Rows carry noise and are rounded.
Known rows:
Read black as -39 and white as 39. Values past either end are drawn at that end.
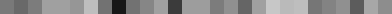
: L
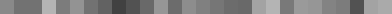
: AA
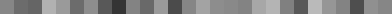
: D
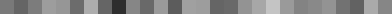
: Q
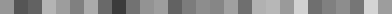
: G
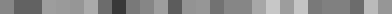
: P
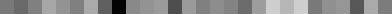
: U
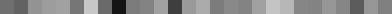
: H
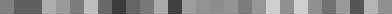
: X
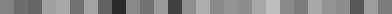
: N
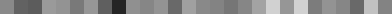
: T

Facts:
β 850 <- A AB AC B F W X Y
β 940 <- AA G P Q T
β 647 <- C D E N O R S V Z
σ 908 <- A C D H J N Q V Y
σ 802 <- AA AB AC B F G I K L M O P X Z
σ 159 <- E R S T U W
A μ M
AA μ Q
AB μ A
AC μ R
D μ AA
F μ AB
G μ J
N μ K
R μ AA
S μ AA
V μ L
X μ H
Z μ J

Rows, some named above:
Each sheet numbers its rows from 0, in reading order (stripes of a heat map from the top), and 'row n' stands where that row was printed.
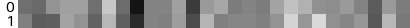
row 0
H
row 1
W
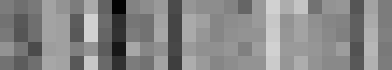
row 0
U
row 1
Y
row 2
Y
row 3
E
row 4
Y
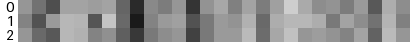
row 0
O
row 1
J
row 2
Z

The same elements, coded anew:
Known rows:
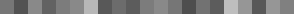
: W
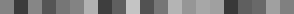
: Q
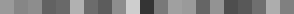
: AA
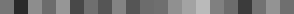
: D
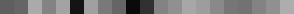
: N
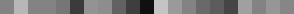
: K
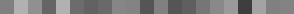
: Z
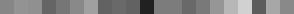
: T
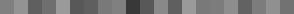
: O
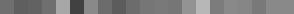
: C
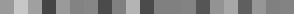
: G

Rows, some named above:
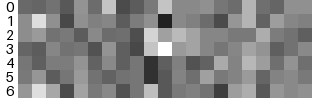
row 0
Y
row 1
G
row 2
M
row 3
A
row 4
E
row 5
O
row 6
G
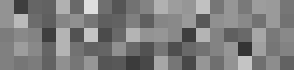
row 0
H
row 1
P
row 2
J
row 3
Z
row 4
U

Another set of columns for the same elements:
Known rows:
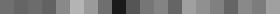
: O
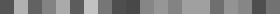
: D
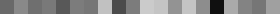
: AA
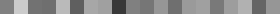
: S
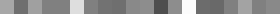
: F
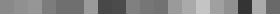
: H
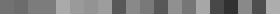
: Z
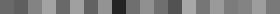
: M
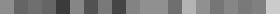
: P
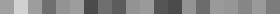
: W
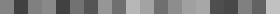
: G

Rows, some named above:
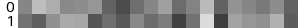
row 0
Y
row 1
A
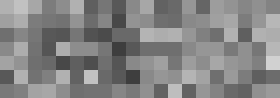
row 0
W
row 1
U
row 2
Q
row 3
E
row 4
T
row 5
D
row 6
J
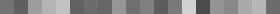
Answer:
A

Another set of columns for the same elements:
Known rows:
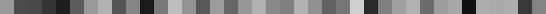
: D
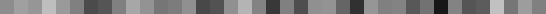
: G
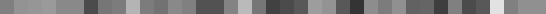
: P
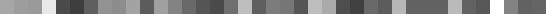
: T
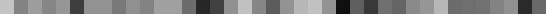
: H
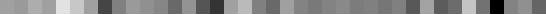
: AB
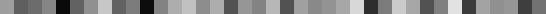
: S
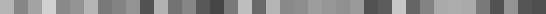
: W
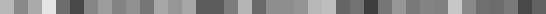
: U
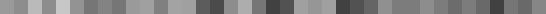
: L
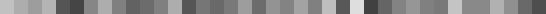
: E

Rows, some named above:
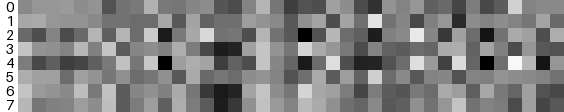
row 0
P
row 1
Z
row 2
AA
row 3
A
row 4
Q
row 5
O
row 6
A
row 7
Y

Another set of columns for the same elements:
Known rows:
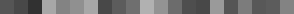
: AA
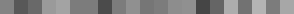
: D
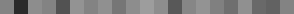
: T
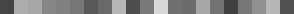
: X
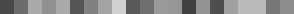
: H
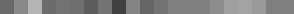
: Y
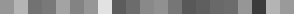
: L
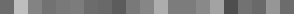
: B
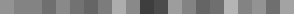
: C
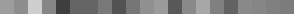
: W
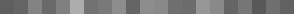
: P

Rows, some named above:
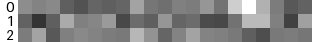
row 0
A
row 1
Q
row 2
O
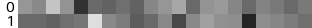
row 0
W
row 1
G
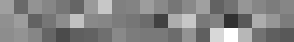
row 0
U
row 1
Z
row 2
A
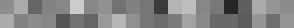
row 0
Z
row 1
E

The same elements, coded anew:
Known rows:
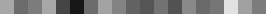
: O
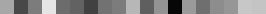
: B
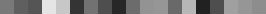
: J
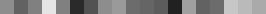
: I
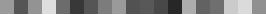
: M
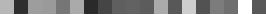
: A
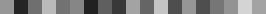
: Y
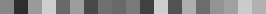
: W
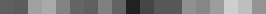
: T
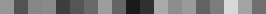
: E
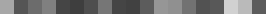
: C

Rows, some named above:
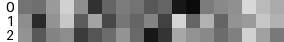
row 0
P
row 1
W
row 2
E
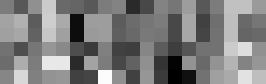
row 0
U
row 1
Z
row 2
Z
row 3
Q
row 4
G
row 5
AA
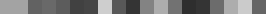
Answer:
D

